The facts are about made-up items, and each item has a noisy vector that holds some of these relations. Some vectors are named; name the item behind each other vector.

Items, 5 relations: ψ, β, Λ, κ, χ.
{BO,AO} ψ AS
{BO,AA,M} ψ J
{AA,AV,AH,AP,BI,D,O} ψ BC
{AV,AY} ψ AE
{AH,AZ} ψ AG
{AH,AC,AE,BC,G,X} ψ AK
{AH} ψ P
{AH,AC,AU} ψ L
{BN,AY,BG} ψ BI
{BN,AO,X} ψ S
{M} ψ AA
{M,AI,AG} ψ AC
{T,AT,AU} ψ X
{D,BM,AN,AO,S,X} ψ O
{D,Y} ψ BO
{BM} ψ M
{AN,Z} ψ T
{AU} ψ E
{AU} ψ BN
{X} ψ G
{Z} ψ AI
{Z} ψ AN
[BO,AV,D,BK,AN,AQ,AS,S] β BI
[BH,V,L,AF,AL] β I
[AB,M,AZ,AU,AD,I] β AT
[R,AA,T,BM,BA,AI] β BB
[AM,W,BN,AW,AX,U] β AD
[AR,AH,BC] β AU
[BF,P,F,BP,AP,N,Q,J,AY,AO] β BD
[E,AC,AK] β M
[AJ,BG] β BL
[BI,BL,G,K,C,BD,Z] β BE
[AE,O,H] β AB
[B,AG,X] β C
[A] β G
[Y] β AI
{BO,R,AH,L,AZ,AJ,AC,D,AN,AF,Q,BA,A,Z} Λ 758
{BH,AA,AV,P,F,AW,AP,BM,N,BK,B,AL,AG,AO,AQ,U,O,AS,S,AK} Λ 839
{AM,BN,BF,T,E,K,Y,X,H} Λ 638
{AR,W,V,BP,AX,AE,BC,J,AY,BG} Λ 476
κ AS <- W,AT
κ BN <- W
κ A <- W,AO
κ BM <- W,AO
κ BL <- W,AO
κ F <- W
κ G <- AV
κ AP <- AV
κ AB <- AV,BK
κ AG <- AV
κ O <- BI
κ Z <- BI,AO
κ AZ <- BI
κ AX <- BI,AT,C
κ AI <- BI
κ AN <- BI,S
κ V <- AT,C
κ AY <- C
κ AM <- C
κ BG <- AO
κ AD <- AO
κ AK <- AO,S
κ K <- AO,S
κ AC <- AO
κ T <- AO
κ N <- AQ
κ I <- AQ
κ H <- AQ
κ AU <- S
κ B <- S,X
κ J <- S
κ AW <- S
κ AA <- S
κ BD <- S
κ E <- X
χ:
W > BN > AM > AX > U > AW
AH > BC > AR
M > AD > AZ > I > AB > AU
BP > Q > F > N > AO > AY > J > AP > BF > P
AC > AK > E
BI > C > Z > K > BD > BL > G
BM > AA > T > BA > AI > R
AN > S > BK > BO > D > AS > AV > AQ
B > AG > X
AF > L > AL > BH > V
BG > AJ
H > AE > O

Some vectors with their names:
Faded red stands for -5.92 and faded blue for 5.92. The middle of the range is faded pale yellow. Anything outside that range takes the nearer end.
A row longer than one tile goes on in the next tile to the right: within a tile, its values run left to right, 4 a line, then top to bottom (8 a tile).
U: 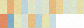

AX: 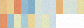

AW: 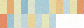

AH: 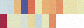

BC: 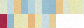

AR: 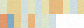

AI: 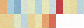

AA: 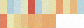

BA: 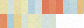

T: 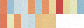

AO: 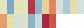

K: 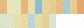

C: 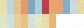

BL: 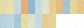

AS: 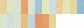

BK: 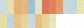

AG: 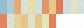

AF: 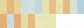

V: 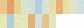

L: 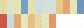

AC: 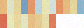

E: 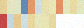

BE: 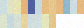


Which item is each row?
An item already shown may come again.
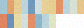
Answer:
AB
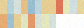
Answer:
BB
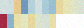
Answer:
BC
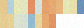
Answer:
Z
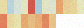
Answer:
AA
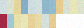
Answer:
BC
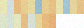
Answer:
F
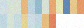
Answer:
BD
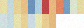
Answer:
C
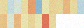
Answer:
Y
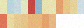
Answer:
AA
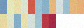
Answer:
AP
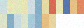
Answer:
BF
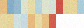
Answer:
AI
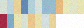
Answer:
BC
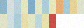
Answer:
G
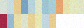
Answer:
BC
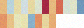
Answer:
AN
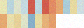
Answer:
X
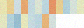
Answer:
AQ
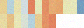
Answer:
Z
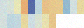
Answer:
BE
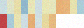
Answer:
M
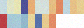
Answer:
AU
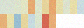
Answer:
D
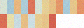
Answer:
BG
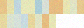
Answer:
R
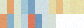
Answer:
I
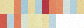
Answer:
W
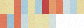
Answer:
W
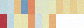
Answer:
AE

